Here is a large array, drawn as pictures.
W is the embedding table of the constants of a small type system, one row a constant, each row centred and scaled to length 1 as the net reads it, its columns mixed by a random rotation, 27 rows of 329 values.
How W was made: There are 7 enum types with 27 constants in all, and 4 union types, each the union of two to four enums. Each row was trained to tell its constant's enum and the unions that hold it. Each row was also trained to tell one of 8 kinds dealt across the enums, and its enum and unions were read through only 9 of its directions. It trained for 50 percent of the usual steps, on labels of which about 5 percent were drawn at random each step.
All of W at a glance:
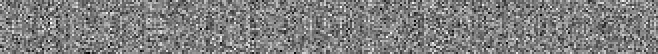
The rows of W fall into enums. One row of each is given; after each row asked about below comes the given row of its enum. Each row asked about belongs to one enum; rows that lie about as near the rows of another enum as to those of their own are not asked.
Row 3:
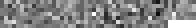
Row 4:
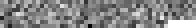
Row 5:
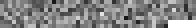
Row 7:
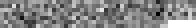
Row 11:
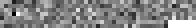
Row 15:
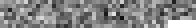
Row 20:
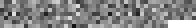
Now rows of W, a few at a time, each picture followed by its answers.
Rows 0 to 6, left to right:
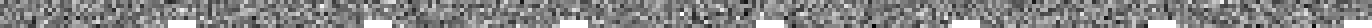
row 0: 7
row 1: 11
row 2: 7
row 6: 20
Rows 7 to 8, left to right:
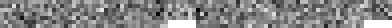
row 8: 4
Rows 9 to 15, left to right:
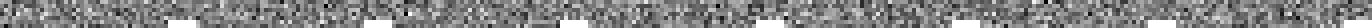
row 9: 11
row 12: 7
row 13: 3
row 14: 20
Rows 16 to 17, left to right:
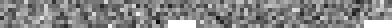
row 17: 7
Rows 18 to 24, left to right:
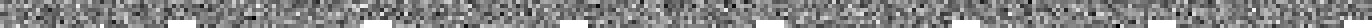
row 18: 20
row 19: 4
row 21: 3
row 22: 3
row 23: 20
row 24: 11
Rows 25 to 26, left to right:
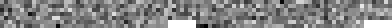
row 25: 15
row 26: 4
